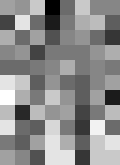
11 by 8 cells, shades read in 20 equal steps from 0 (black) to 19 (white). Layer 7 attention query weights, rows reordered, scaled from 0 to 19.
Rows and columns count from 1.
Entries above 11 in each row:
3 3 2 1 1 3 4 4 3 5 5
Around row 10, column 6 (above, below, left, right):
4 4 13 15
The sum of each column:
136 111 104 114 119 91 132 111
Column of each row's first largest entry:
3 2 1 8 5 1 1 1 7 4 4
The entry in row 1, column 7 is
10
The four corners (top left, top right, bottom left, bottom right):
12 10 12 15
